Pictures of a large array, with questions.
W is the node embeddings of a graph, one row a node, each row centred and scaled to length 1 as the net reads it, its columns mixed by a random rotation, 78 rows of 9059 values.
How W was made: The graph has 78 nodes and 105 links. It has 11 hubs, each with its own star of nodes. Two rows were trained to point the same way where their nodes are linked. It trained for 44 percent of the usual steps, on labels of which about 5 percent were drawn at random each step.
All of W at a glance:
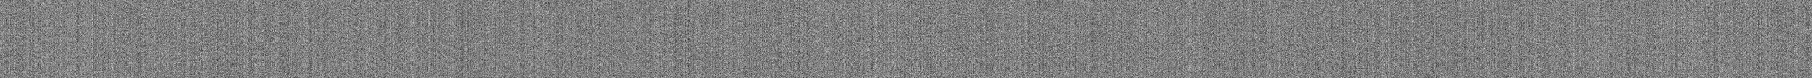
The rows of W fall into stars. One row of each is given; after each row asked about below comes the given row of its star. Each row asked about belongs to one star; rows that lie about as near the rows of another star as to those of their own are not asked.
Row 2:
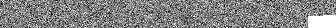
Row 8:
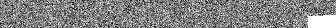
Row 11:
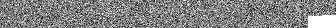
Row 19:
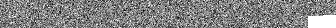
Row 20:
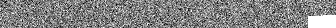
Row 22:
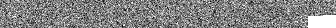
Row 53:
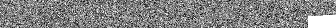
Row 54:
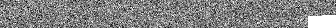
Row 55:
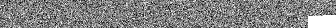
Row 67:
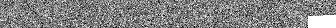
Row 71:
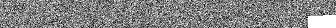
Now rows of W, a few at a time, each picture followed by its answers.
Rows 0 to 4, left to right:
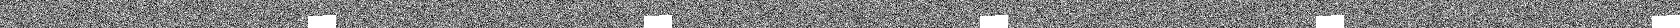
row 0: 55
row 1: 11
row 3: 2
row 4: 11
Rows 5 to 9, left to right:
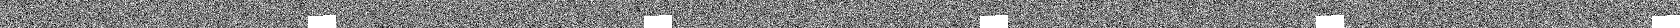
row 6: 20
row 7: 8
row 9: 53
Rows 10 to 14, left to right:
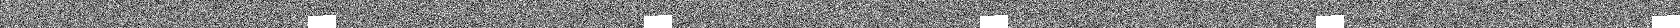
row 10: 8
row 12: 54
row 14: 55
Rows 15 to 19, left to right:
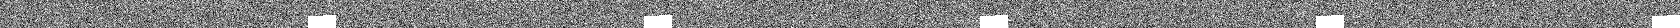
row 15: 22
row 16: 20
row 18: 67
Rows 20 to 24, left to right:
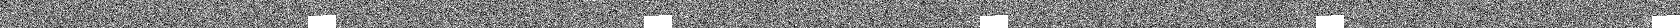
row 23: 71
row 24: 55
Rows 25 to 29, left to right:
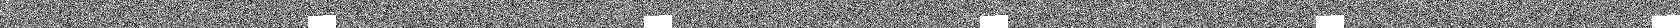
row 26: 11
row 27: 20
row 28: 54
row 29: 11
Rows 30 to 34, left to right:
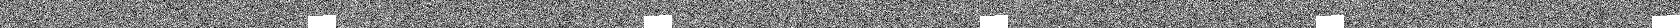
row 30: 2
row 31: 8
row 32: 11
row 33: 11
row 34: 19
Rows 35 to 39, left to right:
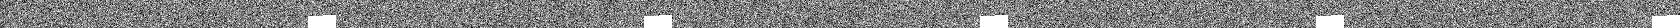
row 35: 55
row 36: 71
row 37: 55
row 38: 20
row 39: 20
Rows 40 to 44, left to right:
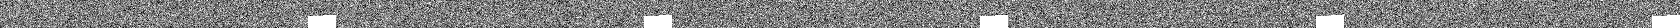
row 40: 8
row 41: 8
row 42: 53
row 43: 67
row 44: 2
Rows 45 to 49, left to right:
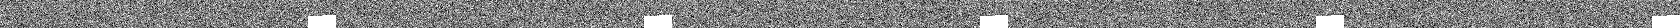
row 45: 54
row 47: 22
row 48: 53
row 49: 53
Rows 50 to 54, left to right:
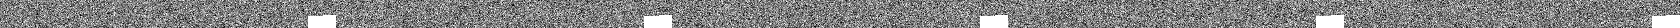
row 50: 2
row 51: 8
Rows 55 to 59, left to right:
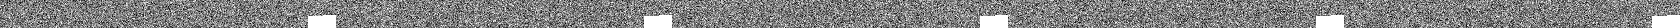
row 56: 71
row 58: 20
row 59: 22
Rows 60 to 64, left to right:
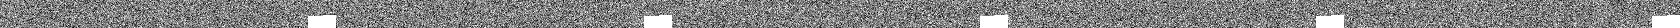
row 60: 53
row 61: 8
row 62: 54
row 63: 2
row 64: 2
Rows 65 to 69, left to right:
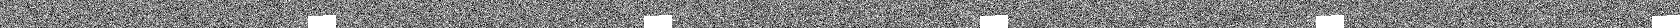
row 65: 2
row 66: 11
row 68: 55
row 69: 67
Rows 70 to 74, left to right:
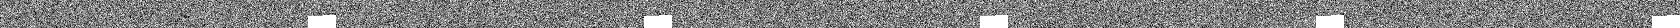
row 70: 20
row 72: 19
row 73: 20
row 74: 53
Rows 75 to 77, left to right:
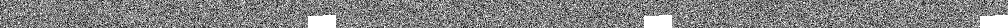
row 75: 8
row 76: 11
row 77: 22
